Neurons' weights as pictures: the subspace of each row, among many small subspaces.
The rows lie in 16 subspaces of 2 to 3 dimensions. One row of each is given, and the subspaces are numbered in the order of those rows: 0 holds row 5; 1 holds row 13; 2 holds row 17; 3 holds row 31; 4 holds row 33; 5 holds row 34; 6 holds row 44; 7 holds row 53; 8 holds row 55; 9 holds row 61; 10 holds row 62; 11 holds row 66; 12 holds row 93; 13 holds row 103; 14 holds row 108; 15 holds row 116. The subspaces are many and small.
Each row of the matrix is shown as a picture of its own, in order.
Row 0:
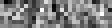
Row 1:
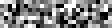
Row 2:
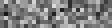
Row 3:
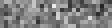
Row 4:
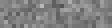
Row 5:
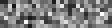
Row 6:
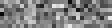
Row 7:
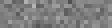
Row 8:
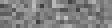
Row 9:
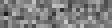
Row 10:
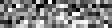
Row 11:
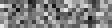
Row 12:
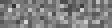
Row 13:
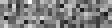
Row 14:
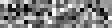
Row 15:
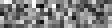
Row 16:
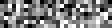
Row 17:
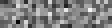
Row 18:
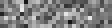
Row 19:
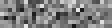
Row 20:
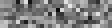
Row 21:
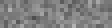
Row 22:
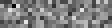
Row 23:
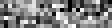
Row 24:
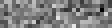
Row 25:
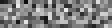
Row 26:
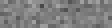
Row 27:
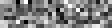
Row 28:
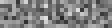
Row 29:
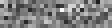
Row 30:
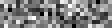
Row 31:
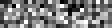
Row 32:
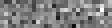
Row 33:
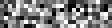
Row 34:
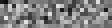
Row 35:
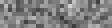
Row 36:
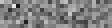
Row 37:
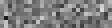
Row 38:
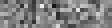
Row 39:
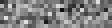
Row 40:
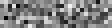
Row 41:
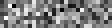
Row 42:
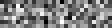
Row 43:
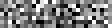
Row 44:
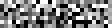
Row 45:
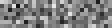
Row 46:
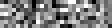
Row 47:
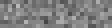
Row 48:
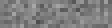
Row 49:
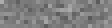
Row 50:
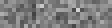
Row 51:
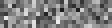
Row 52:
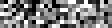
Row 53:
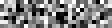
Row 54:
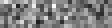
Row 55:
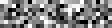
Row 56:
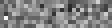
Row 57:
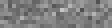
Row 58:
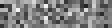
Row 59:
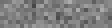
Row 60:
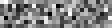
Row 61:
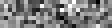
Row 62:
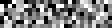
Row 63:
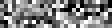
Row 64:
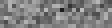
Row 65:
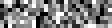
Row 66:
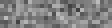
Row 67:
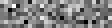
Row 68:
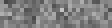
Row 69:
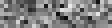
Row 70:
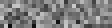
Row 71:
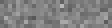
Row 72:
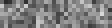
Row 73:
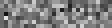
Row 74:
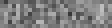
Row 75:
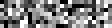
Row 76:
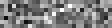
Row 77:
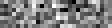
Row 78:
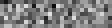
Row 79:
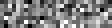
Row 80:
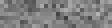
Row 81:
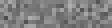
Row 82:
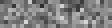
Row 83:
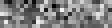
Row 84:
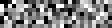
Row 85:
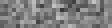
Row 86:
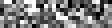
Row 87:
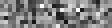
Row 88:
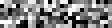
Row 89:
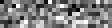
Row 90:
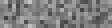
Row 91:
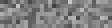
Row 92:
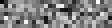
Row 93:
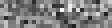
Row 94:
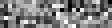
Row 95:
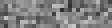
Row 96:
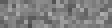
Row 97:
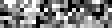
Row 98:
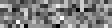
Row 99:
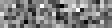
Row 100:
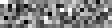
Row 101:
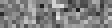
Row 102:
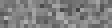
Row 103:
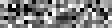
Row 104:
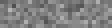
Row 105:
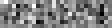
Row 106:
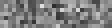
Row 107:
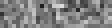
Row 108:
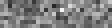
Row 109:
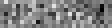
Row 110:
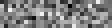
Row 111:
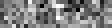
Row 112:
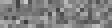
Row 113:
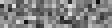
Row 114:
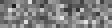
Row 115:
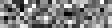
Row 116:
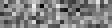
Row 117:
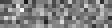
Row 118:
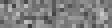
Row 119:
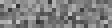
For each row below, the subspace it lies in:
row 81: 4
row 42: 7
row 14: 13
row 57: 14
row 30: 15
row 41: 13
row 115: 7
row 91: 6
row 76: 14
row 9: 4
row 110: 15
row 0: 13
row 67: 8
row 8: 9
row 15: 5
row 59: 7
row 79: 1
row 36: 3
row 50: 7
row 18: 7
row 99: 3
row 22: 3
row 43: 6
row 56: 4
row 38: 11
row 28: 2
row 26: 15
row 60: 5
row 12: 3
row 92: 10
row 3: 12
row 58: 2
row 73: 4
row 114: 8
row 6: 6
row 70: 13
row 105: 0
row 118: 14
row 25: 2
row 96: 0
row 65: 13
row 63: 0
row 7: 7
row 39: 5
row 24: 0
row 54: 12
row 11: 2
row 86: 10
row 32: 0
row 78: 5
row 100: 5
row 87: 11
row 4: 8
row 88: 6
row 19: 7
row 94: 12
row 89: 6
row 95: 12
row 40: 12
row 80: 10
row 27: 2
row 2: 4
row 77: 9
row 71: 0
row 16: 1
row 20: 2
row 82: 8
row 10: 6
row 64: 14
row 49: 10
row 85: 9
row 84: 10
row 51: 13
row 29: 5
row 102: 11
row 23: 12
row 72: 13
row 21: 15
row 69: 10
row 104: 8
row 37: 1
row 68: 13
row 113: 9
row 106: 11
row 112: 2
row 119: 6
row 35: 9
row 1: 4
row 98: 2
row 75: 6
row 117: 7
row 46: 9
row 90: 1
